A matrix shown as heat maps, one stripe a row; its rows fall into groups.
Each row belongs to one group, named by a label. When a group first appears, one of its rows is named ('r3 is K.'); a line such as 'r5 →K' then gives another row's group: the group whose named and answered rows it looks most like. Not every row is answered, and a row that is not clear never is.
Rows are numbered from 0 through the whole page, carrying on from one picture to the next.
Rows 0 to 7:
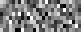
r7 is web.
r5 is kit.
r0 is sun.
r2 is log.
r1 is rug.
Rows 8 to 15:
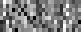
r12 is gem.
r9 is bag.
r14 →log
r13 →log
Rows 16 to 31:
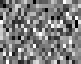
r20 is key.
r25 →sun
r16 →log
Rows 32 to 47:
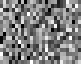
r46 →sun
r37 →kit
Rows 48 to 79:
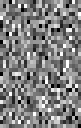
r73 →sun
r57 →web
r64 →bag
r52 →gem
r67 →sun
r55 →key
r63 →bag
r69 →key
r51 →kit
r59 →log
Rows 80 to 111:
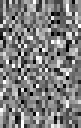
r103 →rug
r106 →bag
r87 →gem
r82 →bag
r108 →web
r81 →bag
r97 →sun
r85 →key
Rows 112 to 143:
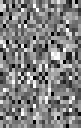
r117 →bag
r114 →web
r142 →web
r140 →web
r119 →bag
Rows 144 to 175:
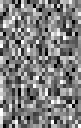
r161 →kit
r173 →sun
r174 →rug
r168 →rug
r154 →web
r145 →web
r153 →log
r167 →sun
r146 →kit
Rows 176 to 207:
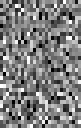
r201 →sun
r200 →key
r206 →kit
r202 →gem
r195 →gem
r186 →bag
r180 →kit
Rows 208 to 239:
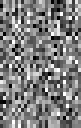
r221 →web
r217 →key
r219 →web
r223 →key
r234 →bag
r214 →rug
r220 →log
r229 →rug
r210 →key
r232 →key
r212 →key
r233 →gem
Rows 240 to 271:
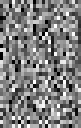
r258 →kit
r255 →sun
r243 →bag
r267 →log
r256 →web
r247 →log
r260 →log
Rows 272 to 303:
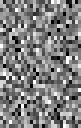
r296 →bag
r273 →kit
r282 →web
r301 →key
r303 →log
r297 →gem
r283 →gem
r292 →kit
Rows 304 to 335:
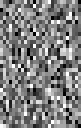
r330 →log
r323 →key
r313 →bag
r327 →gem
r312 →web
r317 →sun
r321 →bag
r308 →key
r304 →gem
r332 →kit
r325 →key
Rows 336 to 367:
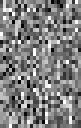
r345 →sun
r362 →sun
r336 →key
